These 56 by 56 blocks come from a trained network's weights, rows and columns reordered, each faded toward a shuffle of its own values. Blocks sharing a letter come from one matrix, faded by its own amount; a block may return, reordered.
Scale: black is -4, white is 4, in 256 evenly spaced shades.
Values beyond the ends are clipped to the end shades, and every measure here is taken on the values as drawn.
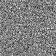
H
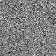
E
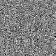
E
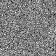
H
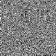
E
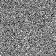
H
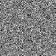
E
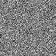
H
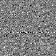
E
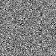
E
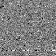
E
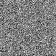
H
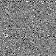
E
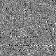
E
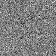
H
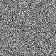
H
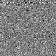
E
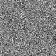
H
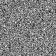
H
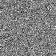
H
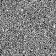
H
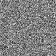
H
